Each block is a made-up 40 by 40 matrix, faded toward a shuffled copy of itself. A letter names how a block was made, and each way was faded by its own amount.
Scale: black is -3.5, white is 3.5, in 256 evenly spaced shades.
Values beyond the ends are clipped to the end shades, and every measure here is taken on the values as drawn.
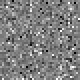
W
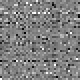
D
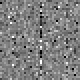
W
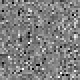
W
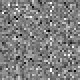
W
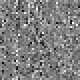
W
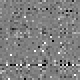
D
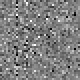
W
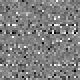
D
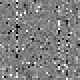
W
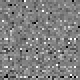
D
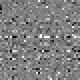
D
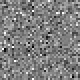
W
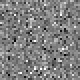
W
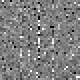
W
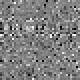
D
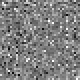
W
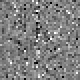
W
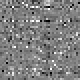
D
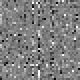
W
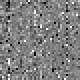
W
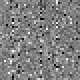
W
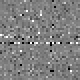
D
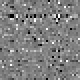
D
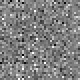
W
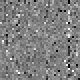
W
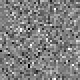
W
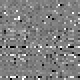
D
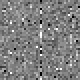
W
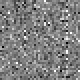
W
